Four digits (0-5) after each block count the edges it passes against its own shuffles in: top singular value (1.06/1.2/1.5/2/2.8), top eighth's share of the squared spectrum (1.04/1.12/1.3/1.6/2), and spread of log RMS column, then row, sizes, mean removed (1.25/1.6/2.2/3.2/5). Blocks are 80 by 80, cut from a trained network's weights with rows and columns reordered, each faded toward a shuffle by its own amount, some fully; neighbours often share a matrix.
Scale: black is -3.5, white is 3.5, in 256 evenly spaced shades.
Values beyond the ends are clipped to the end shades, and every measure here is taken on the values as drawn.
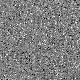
1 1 0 0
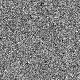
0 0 0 0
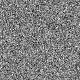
0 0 0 0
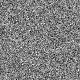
0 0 0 0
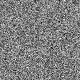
0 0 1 0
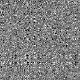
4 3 2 2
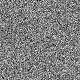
0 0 0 0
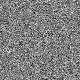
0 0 0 0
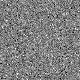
1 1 0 0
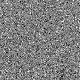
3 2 1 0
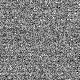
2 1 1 0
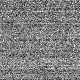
3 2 0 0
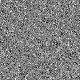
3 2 0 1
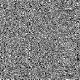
3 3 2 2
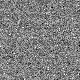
1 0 0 0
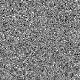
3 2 1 1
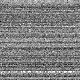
5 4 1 3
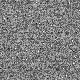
1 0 0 0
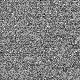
2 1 0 0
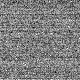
3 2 0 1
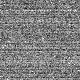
4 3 0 1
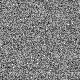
0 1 0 0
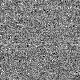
1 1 0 0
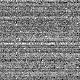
4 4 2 2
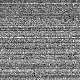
4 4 1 2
